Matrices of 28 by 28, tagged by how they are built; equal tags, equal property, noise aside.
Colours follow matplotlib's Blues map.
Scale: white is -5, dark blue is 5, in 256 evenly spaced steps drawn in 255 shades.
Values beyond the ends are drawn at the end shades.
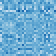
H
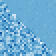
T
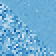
T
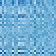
H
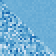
T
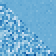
T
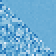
T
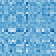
H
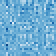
H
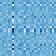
H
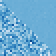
T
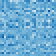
H
